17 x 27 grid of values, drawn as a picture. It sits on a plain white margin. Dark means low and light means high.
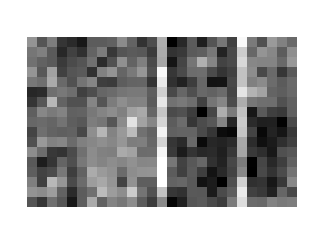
Calmest part: middle left. Grain: streaks running down. Slope: none. Odd lines: columns 14 and 22.
